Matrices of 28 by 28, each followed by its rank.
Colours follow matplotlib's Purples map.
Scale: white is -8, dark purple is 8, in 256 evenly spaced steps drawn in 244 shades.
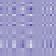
one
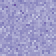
full rank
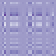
one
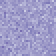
full rank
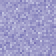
full rank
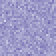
full rank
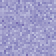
full rank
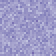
full rank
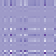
one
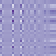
one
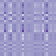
one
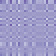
one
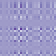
one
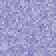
full rank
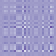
one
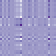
one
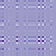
one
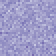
full rank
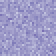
full rank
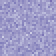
full rank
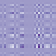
one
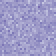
full rank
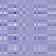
one
